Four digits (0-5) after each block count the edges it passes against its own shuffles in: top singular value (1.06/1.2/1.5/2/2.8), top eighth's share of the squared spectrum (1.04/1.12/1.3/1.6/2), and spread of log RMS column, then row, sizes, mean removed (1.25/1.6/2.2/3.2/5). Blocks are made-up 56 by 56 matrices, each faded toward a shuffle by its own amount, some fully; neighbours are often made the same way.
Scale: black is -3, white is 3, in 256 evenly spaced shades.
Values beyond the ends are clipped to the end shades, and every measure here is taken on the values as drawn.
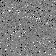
1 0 0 0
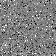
0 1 0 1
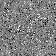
0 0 0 1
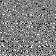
1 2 0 3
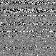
2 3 0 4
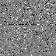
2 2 0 1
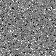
0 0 0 0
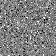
2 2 0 0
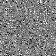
3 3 0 1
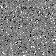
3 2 0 0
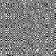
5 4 3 3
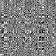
4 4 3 2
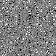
3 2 1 0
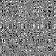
4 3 2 2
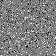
1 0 0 0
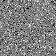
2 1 0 1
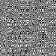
4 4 3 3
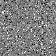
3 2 1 0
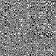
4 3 2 1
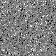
1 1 0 0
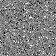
2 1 0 0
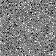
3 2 1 0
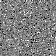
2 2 0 0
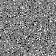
3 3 0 1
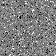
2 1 0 0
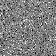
2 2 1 0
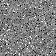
0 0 0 0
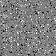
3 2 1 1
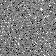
1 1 0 0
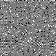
3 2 0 1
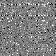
4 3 1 2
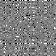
4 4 2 2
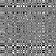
5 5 3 4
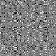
4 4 2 2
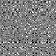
4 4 2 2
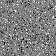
1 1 0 0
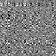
4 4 2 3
